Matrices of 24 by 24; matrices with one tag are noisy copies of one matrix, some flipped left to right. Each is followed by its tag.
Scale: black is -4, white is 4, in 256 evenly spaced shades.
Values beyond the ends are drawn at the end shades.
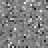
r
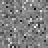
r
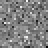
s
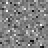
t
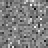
r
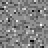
t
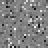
r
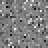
r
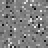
r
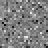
s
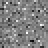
t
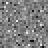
t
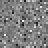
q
